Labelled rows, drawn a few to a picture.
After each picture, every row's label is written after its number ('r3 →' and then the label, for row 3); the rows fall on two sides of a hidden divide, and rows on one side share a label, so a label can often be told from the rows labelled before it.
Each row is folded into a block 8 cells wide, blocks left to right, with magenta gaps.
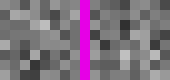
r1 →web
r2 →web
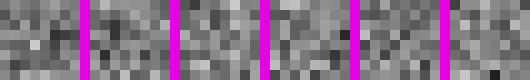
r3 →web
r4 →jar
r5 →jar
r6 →jar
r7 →jar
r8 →jar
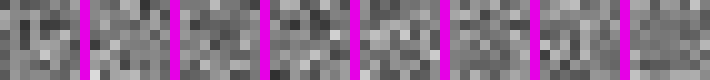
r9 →jar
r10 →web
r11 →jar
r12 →jar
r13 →web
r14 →web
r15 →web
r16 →web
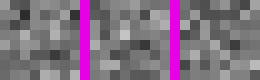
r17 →web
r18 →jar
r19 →web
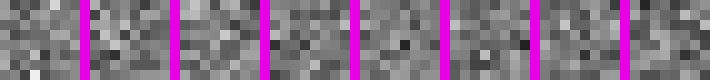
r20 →jar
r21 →web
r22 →web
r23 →jar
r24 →web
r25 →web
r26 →jar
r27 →web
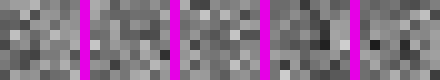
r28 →jar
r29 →web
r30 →web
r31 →jar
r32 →web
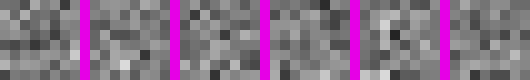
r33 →jar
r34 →jar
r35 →jar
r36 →web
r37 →web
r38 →jar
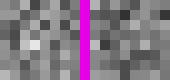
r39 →web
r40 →web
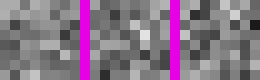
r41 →web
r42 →web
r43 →jar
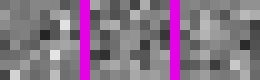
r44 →jar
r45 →web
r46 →web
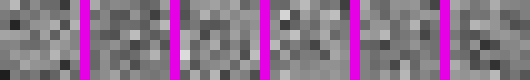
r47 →jar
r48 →web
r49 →jar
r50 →web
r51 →web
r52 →web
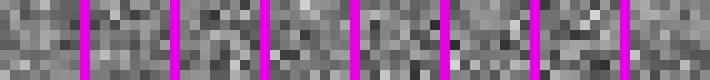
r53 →web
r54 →jar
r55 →web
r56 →web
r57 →web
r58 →jar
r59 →jar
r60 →jar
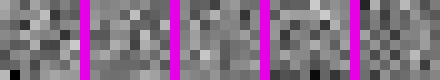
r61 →web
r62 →web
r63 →jar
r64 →jar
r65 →jar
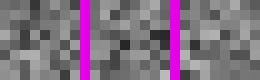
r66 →jar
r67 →web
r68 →jar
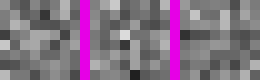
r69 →web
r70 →jar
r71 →web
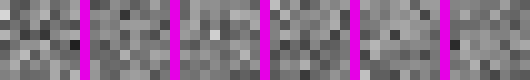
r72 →jar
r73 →web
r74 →jar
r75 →web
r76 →web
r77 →jar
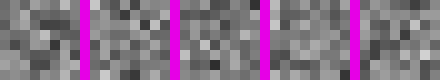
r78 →web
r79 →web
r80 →jar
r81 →web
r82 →jar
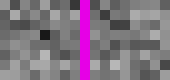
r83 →jar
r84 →jar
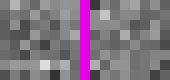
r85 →jar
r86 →jar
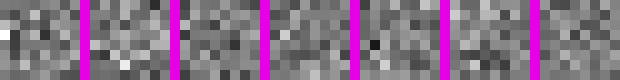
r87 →jar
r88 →jar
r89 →jar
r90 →web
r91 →web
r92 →web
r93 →web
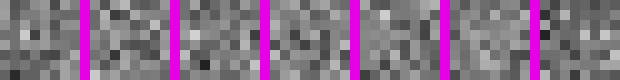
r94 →web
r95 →web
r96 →jar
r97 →jar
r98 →web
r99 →jar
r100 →web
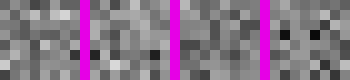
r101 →jar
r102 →jar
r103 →web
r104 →jar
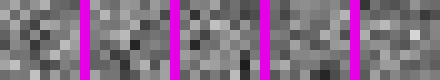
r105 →jar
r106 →web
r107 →jar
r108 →jar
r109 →jar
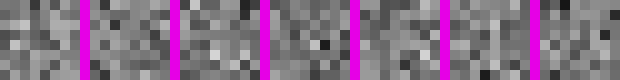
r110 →jar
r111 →web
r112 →jar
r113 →jar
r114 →web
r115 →web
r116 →web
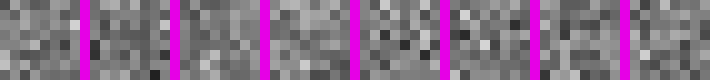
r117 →jar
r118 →jar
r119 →jar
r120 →jar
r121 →jar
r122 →web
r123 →jar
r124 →web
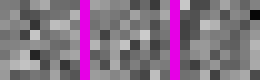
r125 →jar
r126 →web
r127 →web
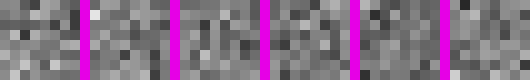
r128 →jar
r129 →jar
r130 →jar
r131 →web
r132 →jar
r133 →web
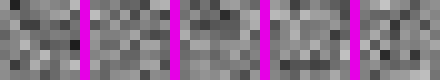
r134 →web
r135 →web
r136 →jar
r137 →web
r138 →web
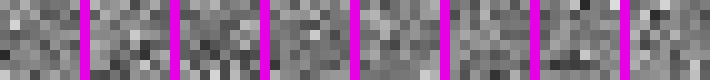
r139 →web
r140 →web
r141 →jar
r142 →web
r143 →web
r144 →web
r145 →web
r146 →web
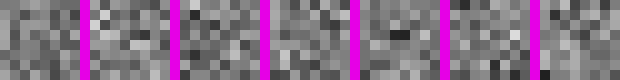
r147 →web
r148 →web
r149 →jar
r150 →web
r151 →jar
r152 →jar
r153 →jar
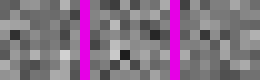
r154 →web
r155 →web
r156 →jar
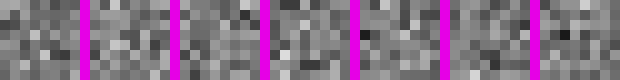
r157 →jar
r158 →web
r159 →web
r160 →web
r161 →web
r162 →web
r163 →jar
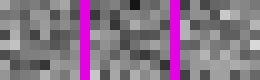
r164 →web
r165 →web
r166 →jar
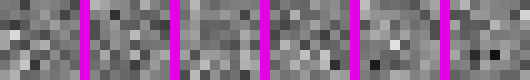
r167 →jar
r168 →web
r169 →jar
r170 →jar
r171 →web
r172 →jar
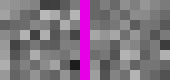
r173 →web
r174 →web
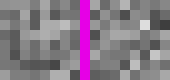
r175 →web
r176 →web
